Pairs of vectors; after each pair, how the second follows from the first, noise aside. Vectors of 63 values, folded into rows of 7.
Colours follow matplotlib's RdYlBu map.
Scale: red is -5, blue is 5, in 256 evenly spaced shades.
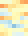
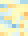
sign-scrambled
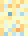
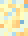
shuffled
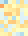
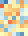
scaled up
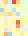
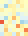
shuffled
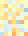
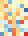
scaled up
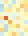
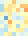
sign-scrambled
